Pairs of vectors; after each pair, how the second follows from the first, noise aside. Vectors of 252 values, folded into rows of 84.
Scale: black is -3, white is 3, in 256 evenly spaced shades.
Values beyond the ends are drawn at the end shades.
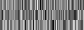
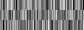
shuffled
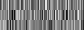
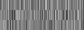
shrunk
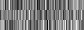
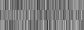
shrunk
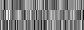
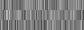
shrunk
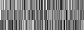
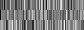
negated
